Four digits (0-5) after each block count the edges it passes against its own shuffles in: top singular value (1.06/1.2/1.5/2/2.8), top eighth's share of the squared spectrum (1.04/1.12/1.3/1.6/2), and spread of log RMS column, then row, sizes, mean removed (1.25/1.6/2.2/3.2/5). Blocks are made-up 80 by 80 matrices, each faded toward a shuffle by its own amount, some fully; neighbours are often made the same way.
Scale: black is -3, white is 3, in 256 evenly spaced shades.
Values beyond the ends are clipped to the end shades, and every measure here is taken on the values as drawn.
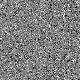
0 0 1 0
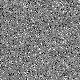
0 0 0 0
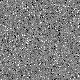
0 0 0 0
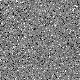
0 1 1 1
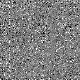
1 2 2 2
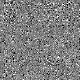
1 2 3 2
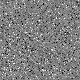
0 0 0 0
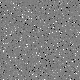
0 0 0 0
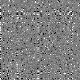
4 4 2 2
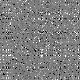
4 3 2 2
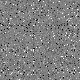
3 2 0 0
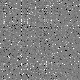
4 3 1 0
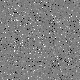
2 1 1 0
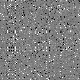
4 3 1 1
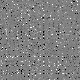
4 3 2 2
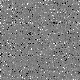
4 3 1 1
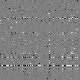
5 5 2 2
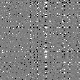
4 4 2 2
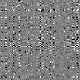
5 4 3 3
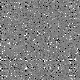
4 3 2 1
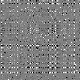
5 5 3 3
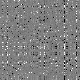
4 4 2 2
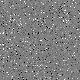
2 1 0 0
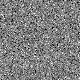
0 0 1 0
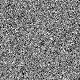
2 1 0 0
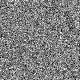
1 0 0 0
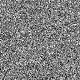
2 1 0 0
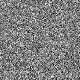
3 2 1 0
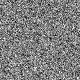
0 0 0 0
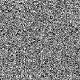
3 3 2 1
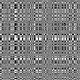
5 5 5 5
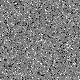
1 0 0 0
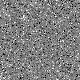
0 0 0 0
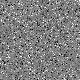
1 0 0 0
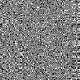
4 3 2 2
